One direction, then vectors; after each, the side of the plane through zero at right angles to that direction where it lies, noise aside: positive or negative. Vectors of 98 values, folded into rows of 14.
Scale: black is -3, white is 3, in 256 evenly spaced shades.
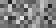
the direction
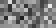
negative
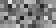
negative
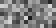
negative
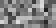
positive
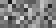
positive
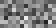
negative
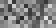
negative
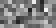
negative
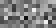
positive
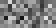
negative
